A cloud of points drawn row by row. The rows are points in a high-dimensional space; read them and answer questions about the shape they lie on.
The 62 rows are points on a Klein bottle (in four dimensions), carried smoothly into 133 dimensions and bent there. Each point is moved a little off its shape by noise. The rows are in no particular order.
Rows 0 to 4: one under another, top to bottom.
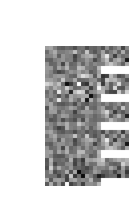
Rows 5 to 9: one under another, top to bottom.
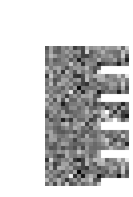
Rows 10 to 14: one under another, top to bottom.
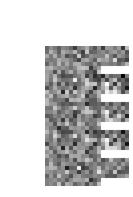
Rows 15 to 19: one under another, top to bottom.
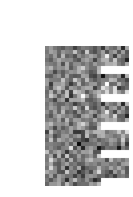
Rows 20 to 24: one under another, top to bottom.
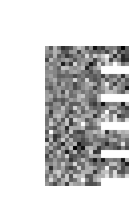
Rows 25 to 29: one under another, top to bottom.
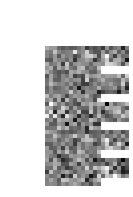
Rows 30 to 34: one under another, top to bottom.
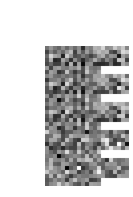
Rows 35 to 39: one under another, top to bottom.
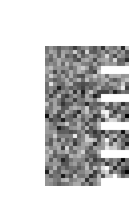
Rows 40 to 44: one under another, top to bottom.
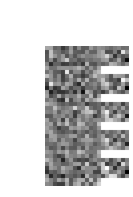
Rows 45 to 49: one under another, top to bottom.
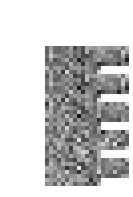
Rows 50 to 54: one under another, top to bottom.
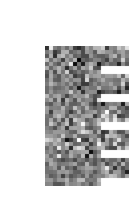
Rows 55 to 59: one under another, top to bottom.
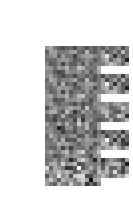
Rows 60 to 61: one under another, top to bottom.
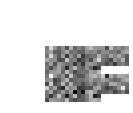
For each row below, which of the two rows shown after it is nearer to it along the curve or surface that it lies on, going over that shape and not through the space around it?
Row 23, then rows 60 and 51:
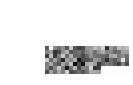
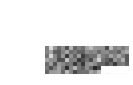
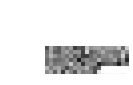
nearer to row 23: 60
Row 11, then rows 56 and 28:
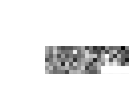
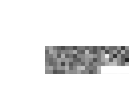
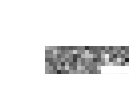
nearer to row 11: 28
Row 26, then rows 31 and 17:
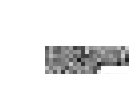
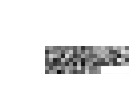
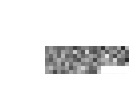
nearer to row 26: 31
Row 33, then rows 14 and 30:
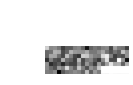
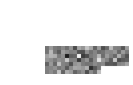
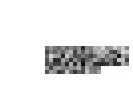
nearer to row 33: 30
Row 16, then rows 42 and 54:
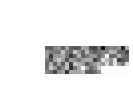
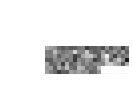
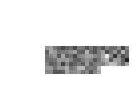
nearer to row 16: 54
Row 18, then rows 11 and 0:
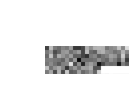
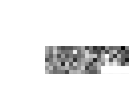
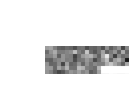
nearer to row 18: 0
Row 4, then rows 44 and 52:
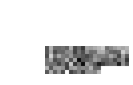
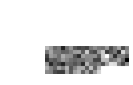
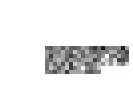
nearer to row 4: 44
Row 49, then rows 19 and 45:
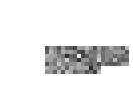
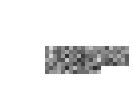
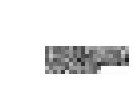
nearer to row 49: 19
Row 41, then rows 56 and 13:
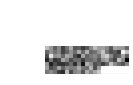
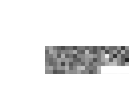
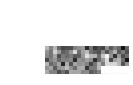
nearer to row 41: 56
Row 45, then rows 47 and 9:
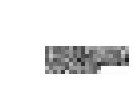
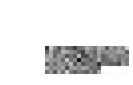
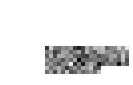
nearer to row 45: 9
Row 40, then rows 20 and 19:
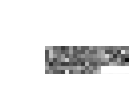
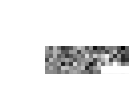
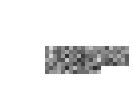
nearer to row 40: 20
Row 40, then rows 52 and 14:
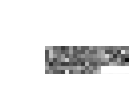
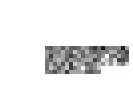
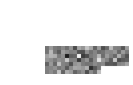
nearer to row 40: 52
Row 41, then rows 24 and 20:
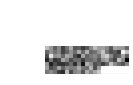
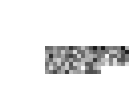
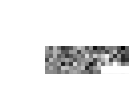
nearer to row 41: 20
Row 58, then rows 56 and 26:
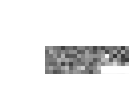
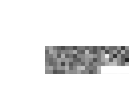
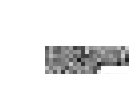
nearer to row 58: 56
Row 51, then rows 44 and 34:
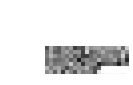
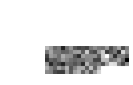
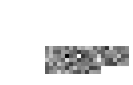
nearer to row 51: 34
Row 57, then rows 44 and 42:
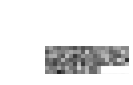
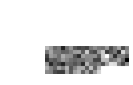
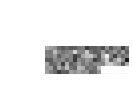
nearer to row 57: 42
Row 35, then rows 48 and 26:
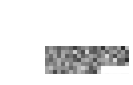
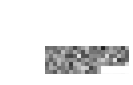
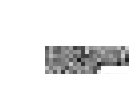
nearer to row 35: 48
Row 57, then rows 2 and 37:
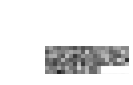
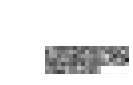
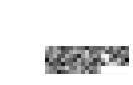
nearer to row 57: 2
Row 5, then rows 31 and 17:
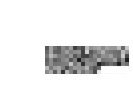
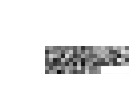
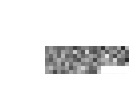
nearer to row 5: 31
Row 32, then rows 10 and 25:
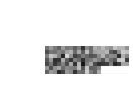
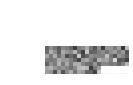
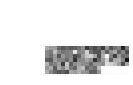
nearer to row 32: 25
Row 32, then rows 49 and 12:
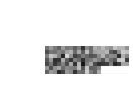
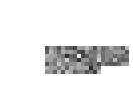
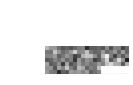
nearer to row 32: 12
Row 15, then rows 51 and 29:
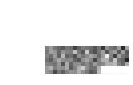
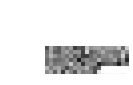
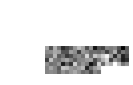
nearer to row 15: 29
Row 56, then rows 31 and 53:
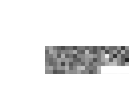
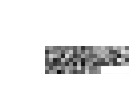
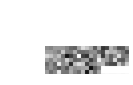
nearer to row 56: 31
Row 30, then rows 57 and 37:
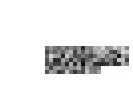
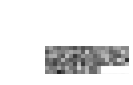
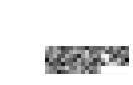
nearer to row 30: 57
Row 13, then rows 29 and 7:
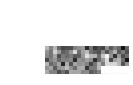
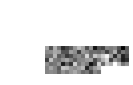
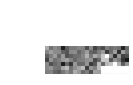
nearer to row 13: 29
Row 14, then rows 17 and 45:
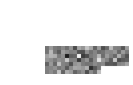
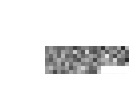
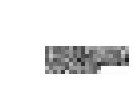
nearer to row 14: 17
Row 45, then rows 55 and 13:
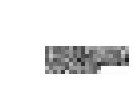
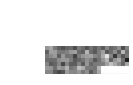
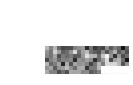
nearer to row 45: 55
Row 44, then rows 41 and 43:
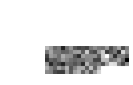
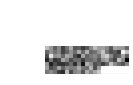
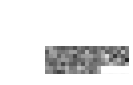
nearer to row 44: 41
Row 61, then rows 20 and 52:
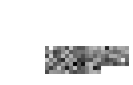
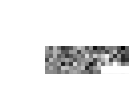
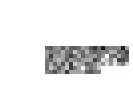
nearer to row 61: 52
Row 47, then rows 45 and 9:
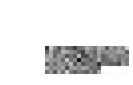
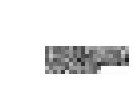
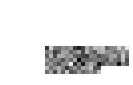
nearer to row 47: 9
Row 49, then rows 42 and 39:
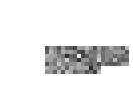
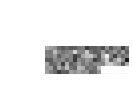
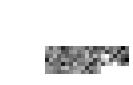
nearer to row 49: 42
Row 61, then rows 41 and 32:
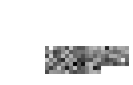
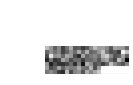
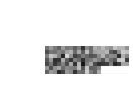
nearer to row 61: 32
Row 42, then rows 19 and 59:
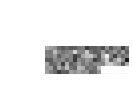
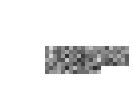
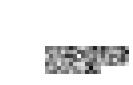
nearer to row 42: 59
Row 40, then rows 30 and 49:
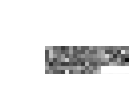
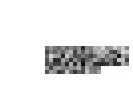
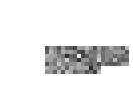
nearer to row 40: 30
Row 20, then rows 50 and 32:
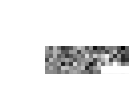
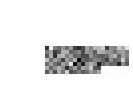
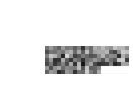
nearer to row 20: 32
